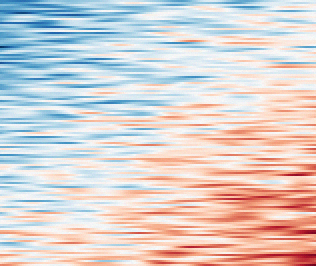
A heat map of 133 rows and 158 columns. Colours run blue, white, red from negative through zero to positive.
Neither half mirrors the other. The bottom right is the ninth with the highest average. The ninth with the lowest average is the top left. On average the colour sits 50% of the way up the scale. The field climbs toward the bottom right. Streaks run across, left to right.
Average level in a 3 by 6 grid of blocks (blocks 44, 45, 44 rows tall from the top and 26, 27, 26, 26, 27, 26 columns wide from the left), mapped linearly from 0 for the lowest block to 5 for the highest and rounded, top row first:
0 1 1 2 2 2 / 1 2 2 3 3 4 / 2 3 3 4 5 5
